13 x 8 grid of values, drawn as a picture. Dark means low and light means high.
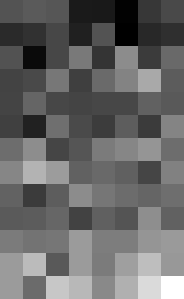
Ninth with the highest average: bottom right. Slope: up to the bottom. Odd rows or columns: none. Calmest part: centre.
